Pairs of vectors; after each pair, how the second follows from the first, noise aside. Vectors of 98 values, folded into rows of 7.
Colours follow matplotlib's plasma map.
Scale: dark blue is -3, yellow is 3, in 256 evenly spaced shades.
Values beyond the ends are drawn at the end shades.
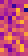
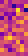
copied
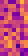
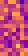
negated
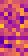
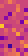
partly zeroed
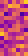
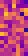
sign-scrambled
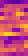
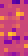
partly zeroed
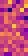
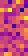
negated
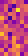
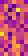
copied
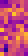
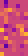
partly zeroed
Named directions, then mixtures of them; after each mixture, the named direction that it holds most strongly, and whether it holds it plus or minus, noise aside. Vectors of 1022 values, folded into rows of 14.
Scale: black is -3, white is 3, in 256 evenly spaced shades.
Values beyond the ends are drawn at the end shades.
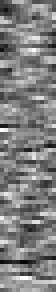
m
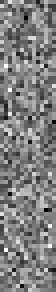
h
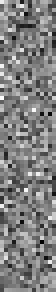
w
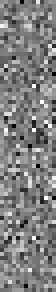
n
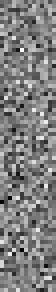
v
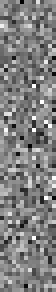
n, plus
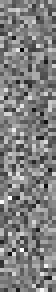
v, minus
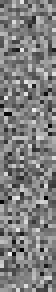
v, plus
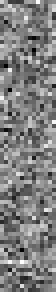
h, minus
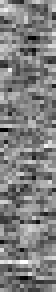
m, minus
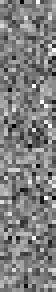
n, plus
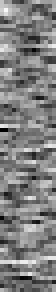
m, minus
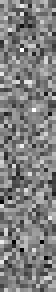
w, plus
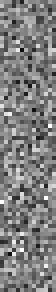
v, minus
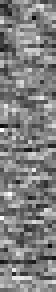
m, plus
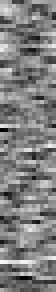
m, minus
